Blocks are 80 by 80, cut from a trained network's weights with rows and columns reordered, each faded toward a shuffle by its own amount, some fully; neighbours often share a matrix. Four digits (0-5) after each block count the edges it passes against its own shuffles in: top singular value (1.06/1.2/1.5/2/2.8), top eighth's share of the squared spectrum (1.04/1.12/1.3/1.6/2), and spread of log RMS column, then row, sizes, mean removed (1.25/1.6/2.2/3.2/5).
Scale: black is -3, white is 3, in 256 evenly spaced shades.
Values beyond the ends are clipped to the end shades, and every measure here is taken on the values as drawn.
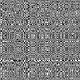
5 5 3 3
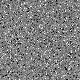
0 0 0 0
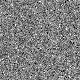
0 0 0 0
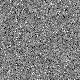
1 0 0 0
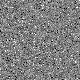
0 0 0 0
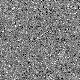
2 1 0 0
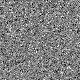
1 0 0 0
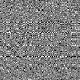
4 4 1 3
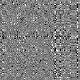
4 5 3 2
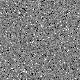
2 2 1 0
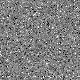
2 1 0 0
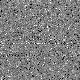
3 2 0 1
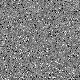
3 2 0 1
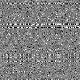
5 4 1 3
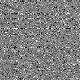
4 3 1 2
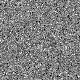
0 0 0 0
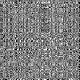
4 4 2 3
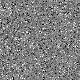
2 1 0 0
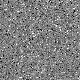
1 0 0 0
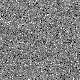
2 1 0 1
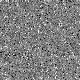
2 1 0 0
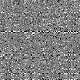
4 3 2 2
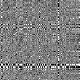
5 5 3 3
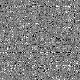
4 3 1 2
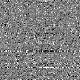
4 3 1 2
